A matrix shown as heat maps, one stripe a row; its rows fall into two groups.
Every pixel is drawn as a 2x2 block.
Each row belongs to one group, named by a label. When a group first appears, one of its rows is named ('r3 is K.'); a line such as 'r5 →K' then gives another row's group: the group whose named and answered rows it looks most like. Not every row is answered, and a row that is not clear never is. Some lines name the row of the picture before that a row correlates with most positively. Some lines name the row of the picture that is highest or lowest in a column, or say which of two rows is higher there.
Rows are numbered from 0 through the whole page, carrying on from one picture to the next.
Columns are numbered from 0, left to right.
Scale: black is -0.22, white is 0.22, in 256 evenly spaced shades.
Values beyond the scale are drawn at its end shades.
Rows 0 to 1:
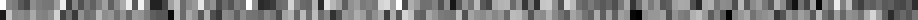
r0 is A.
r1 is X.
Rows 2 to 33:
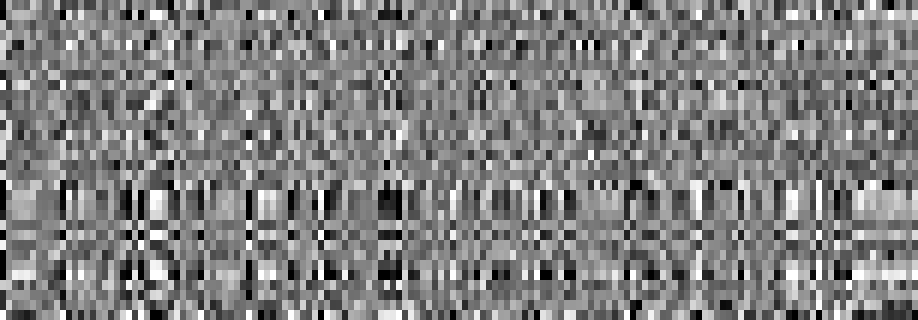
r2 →X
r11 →X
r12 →X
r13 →A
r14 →X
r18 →X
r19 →A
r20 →X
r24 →A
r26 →A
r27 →X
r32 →X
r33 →A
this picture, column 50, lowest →12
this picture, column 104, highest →33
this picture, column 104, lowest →29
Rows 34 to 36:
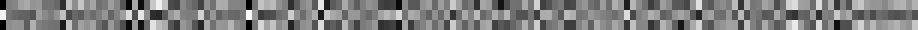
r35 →A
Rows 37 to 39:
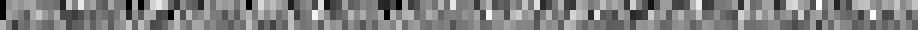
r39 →A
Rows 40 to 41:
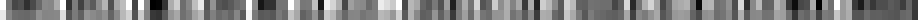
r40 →A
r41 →A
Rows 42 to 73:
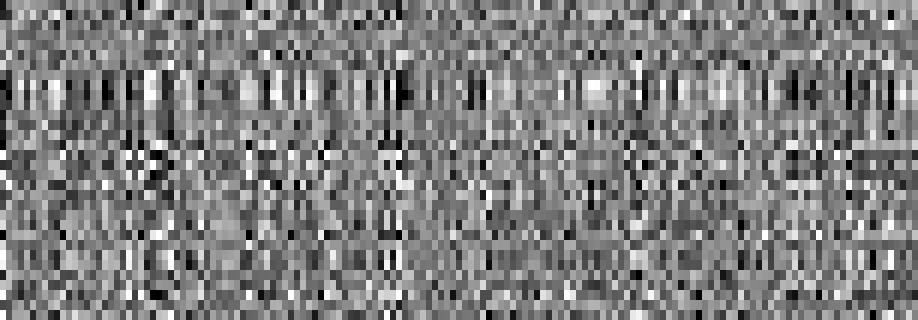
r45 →A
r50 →X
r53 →X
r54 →X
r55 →X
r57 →A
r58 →X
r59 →A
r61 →X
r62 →X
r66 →A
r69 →X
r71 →A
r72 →X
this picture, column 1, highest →60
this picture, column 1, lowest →51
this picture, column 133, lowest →68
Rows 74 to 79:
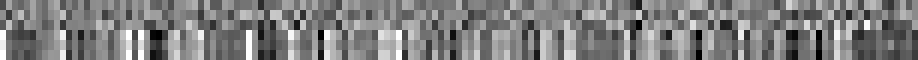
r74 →X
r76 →X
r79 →A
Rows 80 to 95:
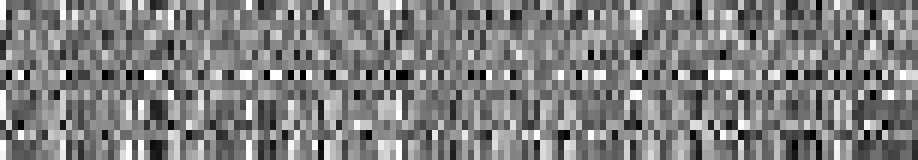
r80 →A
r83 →X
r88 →X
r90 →A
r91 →A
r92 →X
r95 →A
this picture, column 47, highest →92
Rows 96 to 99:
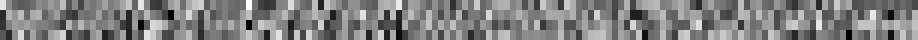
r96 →A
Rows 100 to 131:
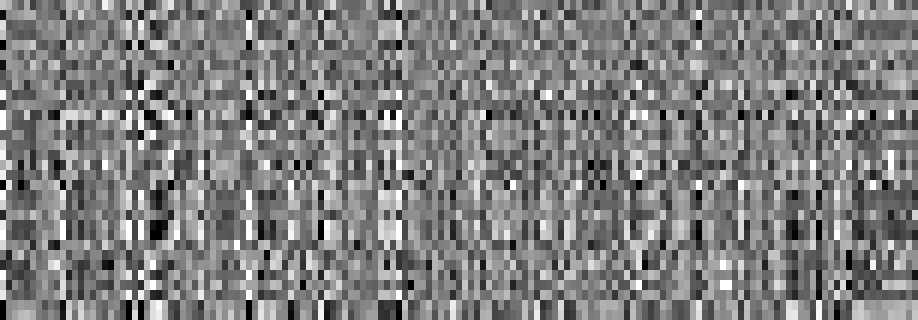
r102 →A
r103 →A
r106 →X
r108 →X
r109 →A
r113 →X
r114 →A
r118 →X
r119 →A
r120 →A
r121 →X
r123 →A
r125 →X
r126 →X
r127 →A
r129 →A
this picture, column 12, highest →111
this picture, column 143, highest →111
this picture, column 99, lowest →111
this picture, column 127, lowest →126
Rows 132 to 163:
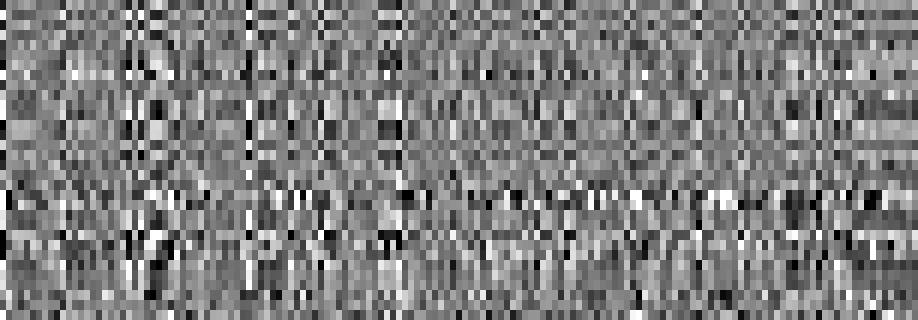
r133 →A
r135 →A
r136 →X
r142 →A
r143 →A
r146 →A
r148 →X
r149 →A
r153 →A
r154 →A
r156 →X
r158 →A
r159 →A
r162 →X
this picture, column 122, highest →152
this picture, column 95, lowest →155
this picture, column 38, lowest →135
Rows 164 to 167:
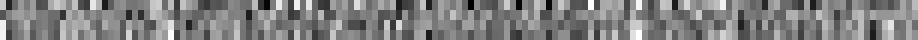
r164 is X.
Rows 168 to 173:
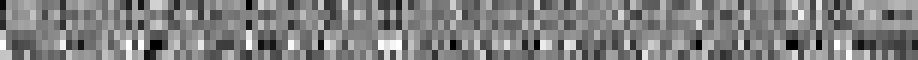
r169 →X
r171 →A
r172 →A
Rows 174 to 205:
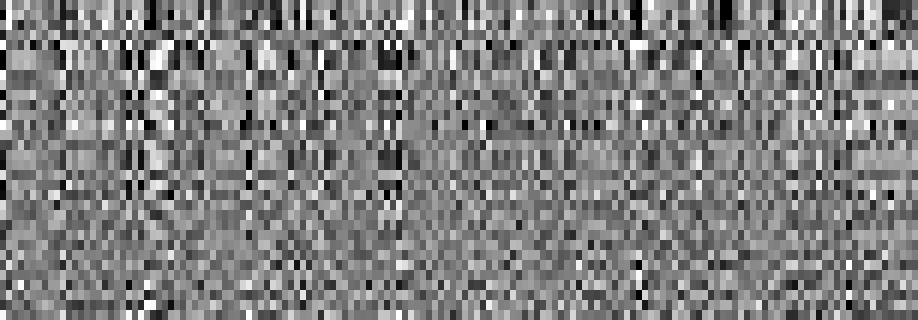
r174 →X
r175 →X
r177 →X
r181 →A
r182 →A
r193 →X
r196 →X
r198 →X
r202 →X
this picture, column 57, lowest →178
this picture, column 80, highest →186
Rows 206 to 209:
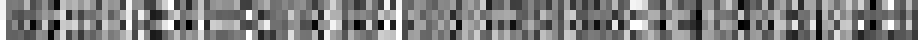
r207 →A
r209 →A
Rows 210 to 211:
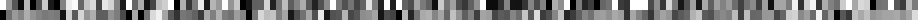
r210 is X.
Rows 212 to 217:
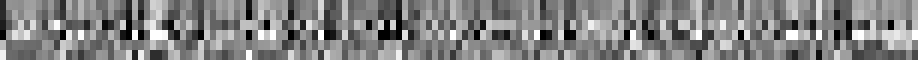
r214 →X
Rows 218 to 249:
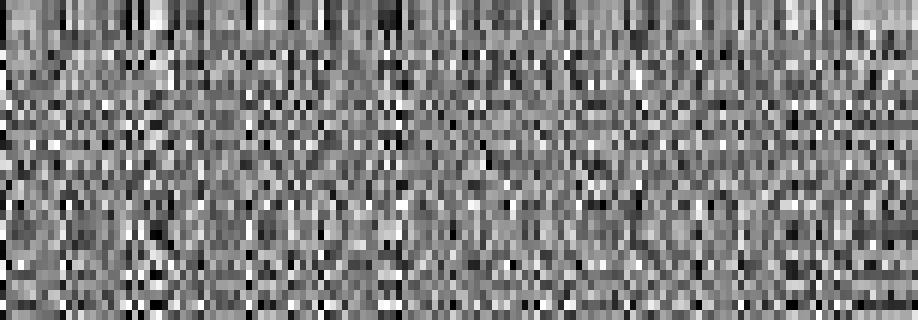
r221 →X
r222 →X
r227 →A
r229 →X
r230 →A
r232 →X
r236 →X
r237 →X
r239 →X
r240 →A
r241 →A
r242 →X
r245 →A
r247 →X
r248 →A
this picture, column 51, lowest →228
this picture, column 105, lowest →248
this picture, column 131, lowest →248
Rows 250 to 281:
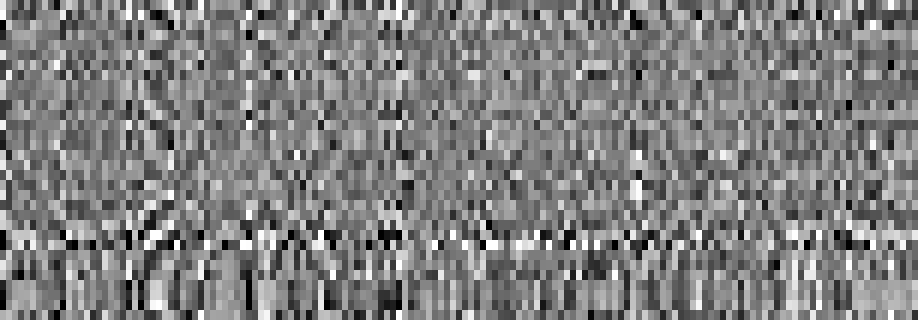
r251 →A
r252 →X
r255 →A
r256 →X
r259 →A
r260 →X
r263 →X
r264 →X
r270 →X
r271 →A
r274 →X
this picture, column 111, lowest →274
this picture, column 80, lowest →274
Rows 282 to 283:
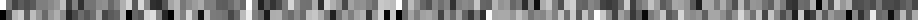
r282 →A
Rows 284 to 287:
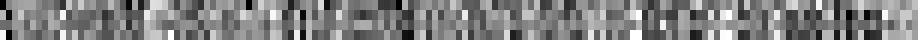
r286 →X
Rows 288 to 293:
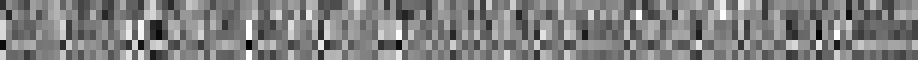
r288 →X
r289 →X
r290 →A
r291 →A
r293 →A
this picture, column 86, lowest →289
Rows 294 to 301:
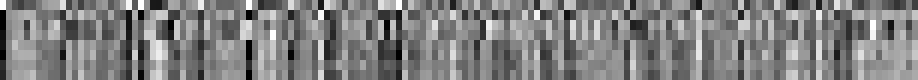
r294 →A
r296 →X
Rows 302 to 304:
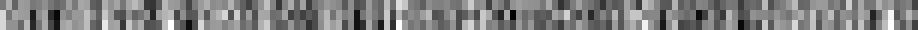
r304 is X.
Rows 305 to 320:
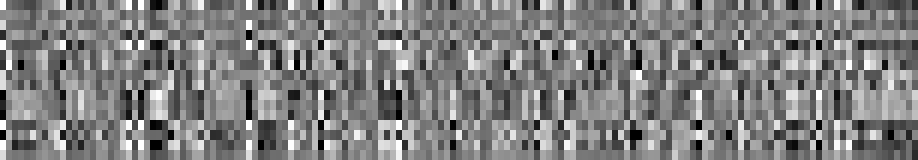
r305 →A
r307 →A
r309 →A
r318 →X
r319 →A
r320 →A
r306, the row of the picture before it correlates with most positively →304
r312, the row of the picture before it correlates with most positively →303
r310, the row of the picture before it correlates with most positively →302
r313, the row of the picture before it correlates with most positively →304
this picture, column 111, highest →313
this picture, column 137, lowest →311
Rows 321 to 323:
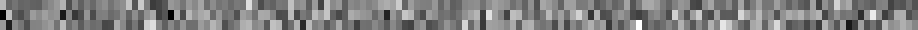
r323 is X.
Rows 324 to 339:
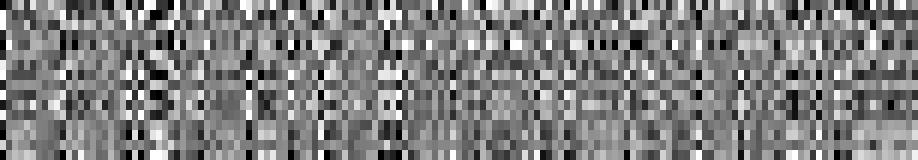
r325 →A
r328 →X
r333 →A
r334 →X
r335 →A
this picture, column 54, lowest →339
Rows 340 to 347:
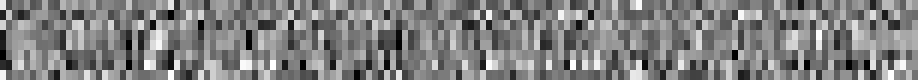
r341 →X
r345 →X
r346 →X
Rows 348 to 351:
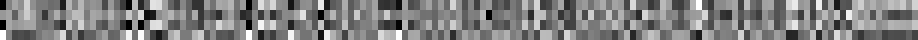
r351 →A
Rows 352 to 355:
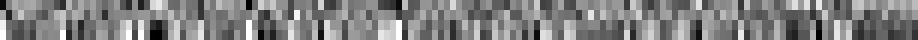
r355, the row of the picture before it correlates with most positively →351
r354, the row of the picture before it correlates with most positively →351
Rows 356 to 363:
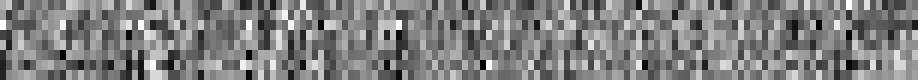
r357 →X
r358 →A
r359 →X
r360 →X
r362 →X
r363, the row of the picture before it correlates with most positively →352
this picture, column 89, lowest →358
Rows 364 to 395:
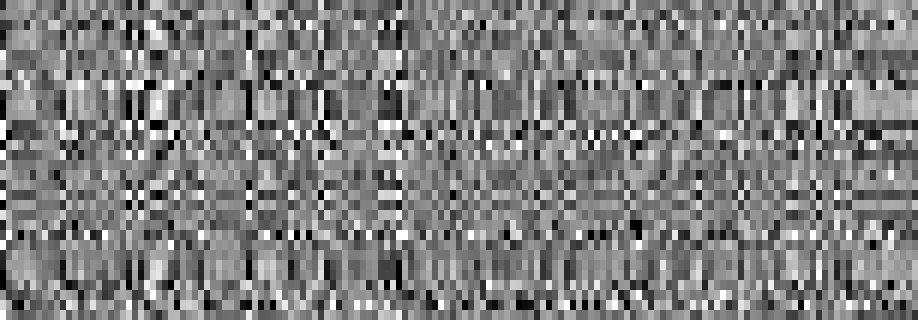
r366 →X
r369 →A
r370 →A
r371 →X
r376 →A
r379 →A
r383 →A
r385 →A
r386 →X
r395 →A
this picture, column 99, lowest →394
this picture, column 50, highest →372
